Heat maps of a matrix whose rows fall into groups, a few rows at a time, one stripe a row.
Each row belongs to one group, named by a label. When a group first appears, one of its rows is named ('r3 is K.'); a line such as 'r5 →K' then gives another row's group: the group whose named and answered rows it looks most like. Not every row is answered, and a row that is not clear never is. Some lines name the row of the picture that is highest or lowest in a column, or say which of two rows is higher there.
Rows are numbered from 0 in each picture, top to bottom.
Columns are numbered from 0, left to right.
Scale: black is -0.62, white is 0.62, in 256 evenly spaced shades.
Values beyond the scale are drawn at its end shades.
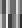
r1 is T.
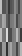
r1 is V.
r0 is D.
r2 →T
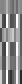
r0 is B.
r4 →T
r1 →T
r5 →T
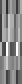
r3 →T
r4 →B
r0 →V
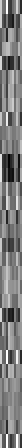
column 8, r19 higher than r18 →No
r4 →D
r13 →T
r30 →V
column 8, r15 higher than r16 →No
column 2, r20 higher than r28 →Yes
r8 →T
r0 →T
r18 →T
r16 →V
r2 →V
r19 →B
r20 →B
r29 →V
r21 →B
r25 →T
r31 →T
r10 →V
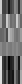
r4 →D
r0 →D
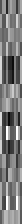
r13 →T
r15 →B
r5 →D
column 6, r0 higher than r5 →Yes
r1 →T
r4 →D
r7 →B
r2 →V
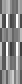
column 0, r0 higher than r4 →No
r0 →B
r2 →V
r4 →T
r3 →T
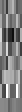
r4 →V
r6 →T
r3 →T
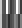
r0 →T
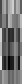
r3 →D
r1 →V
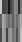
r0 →D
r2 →V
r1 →V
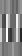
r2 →T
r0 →B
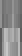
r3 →B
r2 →B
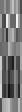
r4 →D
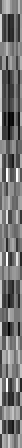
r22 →V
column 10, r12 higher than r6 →No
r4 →V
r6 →D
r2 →D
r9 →D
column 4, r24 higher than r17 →Yes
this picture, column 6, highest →29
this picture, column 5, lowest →8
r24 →T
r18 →T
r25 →B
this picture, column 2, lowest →8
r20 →D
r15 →T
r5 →D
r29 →B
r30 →D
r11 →D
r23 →D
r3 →B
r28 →D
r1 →D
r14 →B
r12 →T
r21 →D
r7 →D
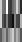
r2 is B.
